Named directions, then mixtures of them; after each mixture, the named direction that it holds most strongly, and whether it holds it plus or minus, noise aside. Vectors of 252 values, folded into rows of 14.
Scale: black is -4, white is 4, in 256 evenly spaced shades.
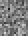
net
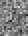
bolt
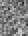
net, plus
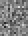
net, plus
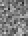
net, plus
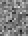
bolt, plus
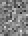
bolt, minus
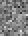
bolt, minus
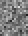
bolt, plus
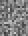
net, minus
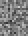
net, plus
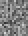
net, plus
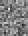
net, minus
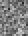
net, plus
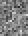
bolt, minus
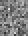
net, minus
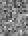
bolt, minus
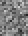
bolt, plus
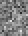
bolt, minus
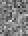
bolt, minus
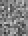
net, minus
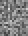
net, minus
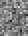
bolt, plus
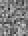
net, plus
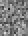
net, plus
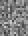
net, minus
